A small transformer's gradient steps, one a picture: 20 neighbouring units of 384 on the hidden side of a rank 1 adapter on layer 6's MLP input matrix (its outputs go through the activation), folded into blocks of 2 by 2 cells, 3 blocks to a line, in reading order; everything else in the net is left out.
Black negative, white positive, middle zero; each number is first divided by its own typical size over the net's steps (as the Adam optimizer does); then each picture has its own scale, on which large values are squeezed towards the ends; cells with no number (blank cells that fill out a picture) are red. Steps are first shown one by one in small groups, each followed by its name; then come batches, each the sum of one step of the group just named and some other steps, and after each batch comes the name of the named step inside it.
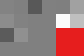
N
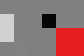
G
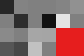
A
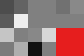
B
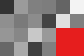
A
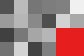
N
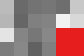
N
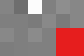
A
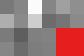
A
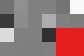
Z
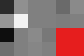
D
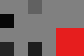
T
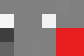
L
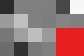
D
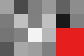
T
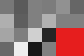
L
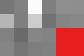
L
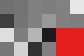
Z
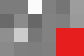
D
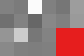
L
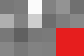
D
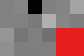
Z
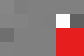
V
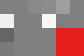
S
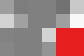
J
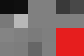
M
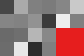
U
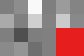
U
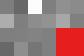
U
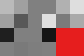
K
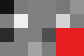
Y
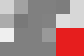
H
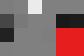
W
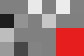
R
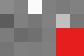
W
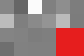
W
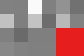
W
